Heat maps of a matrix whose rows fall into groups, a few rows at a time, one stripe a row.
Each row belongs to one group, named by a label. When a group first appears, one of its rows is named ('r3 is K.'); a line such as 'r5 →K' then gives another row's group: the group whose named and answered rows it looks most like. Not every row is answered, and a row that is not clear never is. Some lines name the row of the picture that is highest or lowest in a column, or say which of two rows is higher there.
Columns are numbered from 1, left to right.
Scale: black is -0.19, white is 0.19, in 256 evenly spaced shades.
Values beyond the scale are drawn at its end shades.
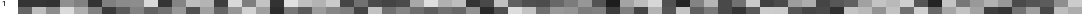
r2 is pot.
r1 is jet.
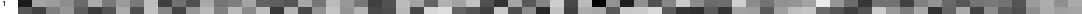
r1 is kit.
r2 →jet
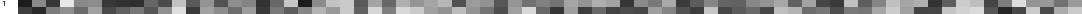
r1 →pot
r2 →pot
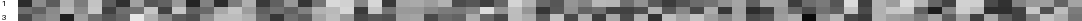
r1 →pot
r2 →pot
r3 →kit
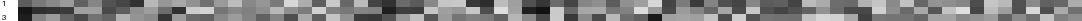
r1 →jet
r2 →jet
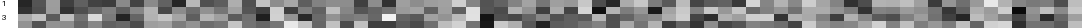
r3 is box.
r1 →jet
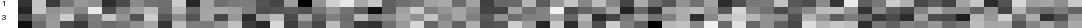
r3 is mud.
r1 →pot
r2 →kit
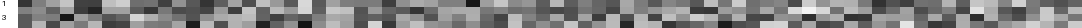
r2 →box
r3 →kit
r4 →pot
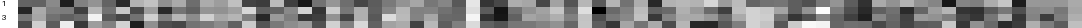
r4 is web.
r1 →kit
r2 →web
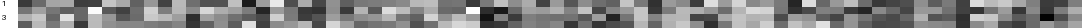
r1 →mud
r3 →box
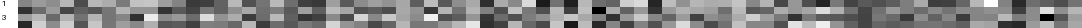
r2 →kit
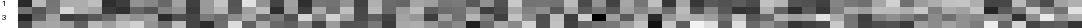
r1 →pot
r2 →pot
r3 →kit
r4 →mud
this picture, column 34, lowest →2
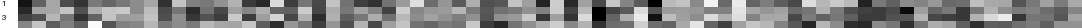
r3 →mud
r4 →web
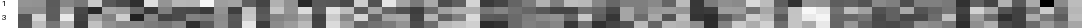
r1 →web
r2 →box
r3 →web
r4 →box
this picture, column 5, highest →1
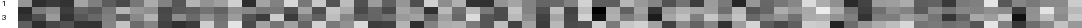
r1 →jet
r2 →kit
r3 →kit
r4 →jet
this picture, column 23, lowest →1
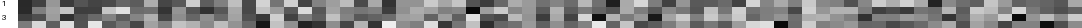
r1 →jet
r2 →mud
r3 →kit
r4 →web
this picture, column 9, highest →3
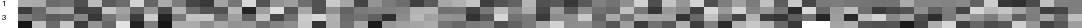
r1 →box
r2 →mud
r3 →jet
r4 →web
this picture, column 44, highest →2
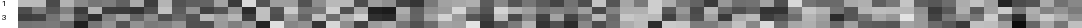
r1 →box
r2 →jet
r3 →jet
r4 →box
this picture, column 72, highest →2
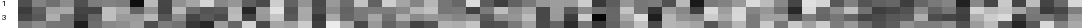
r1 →web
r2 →mud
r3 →mud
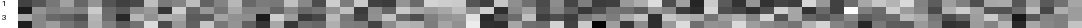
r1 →jet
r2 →pot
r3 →box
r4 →kit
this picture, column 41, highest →4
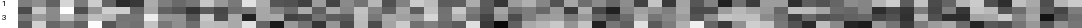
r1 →pot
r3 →mud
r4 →web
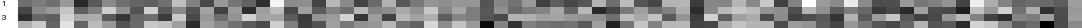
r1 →box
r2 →mud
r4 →box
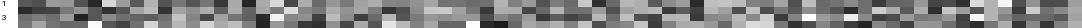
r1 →mud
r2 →jet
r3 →box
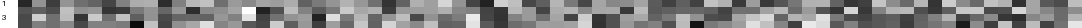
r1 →jet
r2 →pot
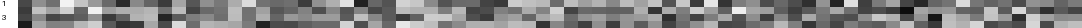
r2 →mud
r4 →pot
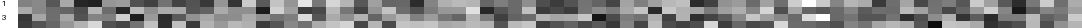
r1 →box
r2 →box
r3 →web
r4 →pot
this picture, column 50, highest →4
